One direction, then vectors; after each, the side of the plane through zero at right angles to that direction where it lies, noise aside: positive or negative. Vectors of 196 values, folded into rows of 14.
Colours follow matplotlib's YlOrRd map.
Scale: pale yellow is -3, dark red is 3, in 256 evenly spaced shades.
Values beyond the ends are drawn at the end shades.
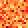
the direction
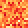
negative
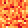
negative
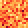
positive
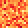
negative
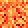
negative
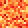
negative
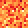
negative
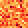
negative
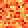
positive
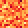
negative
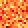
positive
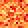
negative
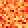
positive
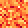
negative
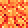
negative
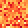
negative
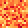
negative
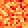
negative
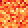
negative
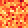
negative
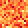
negative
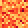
positive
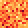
positive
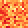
positive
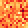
positive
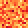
positive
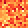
negative
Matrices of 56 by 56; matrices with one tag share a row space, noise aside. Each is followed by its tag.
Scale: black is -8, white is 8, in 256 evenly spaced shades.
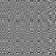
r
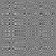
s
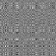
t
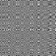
r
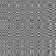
r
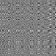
r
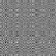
t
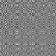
t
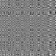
r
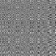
r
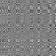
r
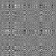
s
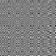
r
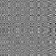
r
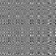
r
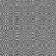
t
